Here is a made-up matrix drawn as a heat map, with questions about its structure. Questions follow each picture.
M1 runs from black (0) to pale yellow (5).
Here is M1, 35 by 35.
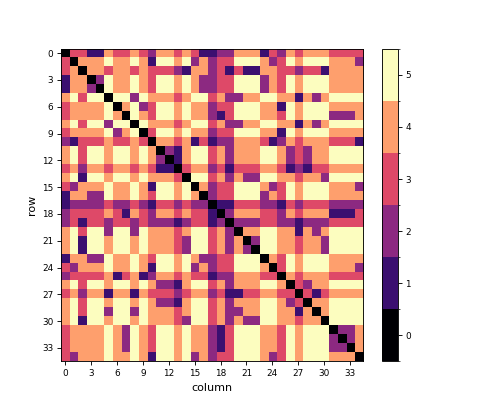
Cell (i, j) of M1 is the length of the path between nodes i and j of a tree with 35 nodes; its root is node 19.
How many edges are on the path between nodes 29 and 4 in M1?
5
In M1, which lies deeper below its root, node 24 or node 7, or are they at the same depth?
the same depth
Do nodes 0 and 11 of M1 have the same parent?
no
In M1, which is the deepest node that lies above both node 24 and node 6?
17
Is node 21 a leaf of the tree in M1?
yes
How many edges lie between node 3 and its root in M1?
3
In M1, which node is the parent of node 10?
17
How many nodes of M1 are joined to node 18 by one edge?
5
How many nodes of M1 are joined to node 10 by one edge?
5
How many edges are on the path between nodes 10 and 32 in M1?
3
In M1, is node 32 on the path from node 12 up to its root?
no
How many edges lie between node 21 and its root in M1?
2
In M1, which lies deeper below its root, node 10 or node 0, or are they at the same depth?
the same depth
